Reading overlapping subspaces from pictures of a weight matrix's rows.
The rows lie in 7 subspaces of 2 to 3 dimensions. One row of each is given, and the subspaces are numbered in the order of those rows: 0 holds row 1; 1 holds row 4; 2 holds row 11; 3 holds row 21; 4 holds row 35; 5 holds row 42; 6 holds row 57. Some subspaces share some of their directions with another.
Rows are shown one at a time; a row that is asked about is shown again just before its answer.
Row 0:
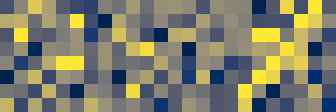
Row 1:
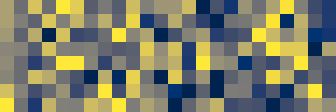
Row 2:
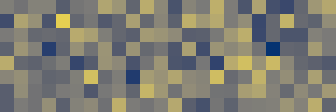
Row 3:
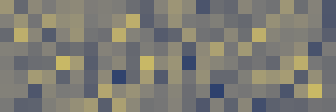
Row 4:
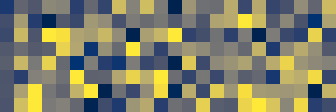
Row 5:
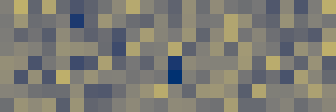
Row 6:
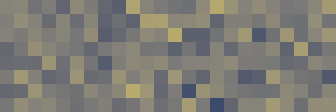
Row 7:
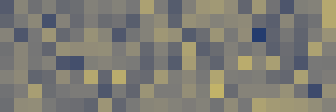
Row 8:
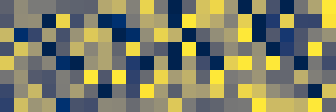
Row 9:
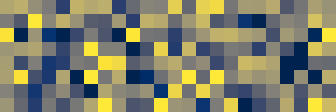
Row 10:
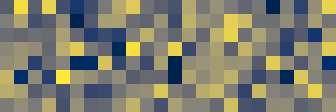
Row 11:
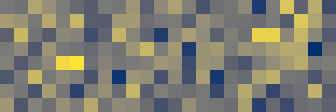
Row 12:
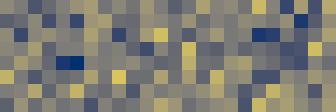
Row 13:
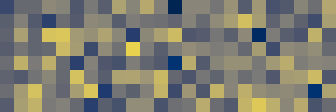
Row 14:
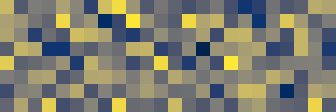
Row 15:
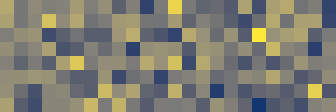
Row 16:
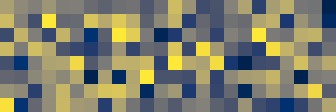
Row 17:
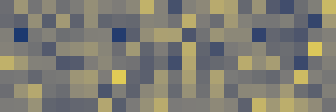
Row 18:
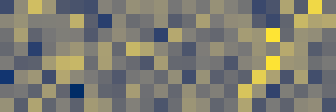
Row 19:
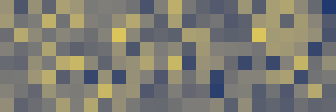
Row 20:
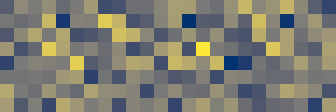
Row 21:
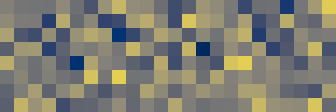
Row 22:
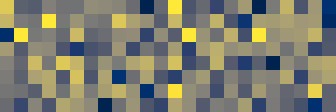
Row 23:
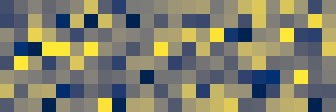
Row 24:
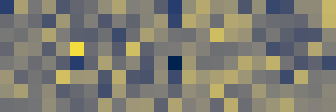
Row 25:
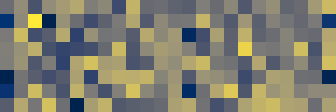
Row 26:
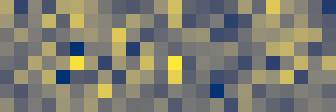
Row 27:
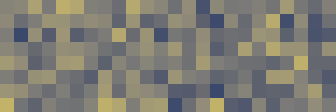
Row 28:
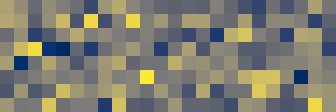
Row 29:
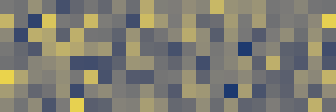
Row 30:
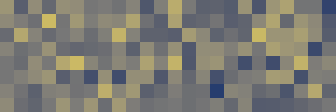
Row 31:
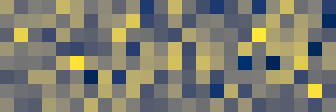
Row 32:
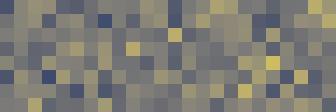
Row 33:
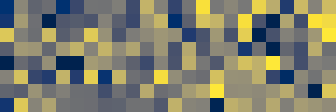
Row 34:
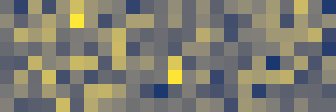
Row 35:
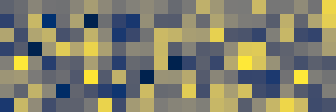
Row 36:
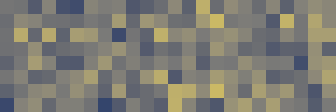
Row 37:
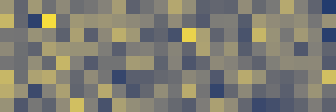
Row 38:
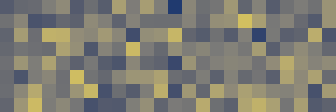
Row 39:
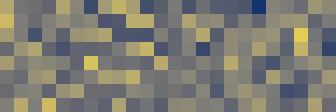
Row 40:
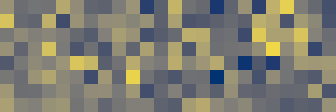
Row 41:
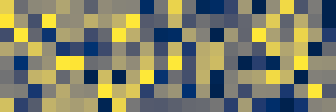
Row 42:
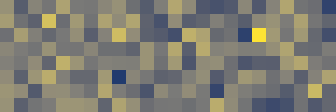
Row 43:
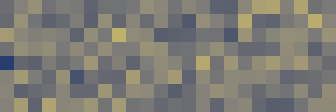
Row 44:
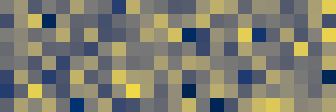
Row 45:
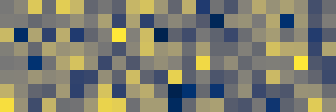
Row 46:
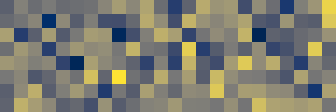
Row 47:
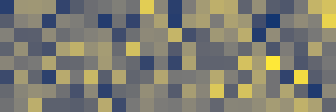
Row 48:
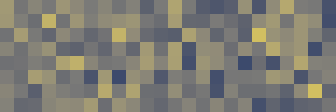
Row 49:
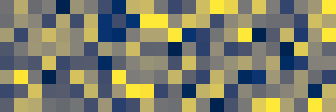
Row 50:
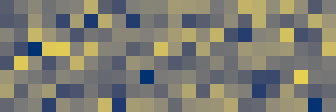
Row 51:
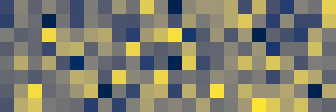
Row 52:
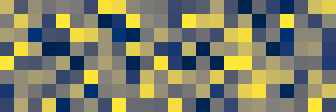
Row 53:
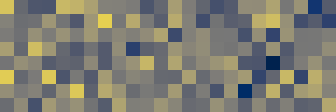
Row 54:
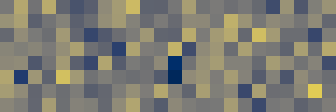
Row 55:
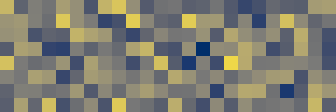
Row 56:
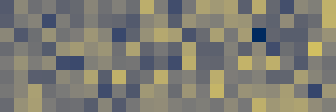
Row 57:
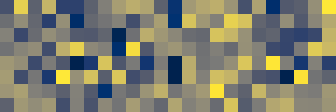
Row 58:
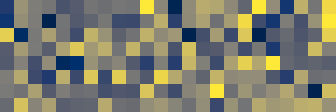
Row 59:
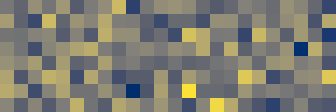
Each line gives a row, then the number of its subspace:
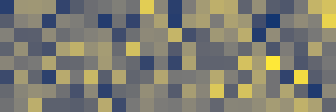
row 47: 2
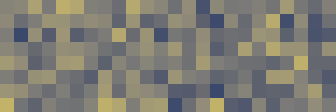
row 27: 0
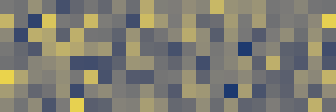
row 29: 5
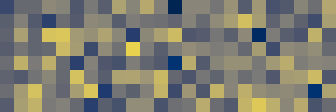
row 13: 1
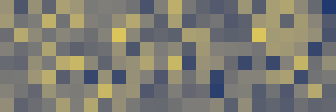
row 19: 6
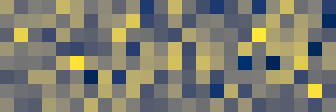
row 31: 5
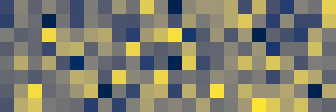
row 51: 1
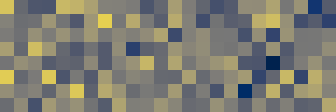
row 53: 2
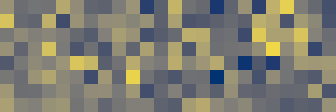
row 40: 3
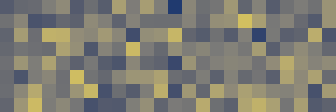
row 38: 1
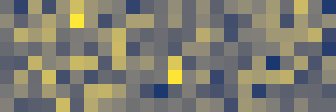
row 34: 6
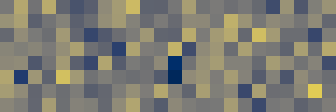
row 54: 6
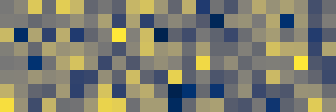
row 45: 0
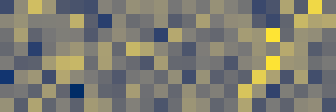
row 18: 2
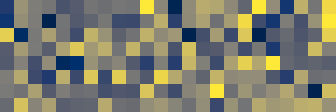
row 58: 0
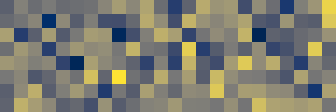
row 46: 3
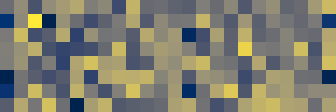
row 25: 5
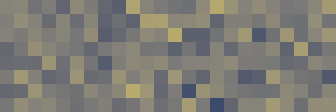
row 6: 5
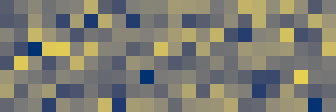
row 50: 4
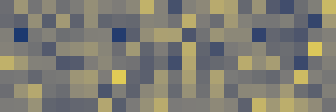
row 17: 0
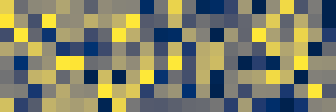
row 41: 4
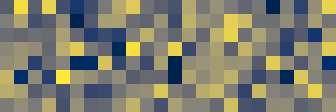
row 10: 6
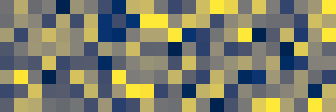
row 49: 5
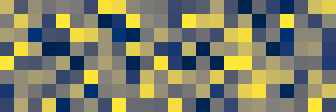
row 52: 3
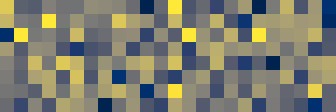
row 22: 0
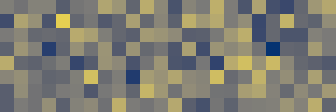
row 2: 3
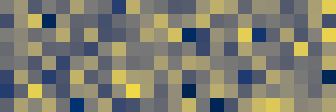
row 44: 5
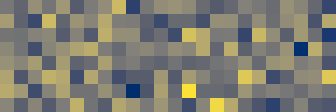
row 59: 5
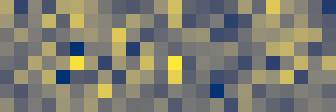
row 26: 6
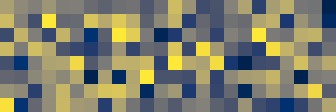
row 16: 4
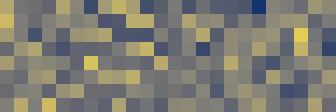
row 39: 3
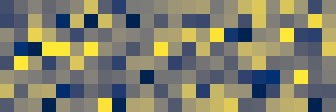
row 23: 4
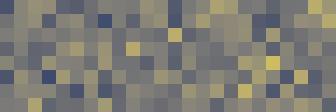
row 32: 2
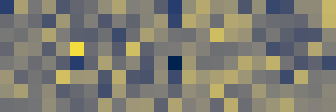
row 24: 6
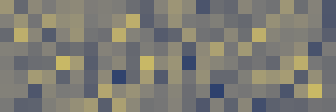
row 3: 3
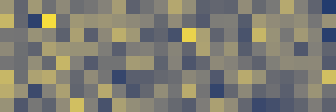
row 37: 5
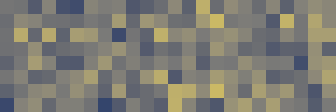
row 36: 0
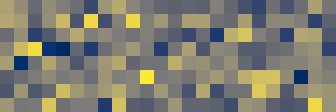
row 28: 4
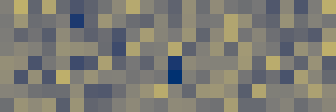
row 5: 6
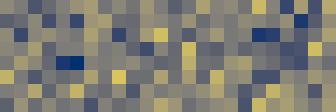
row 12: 2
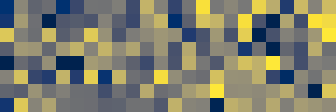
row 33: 0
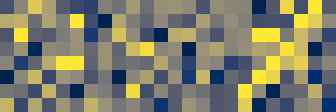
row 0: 2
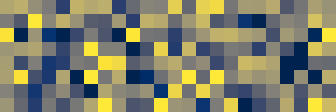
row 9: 1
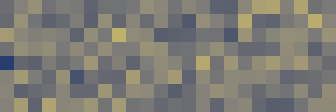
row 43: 0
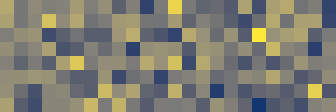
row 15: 1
